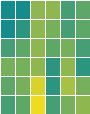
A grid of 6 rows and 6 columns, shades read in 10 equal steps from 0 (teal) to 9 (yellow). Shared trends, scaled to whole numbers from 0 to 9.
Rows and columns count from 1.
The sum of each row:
15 15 19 20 26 25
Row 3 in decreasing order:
5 4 3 3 2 2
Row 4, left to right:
4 4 5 1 5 1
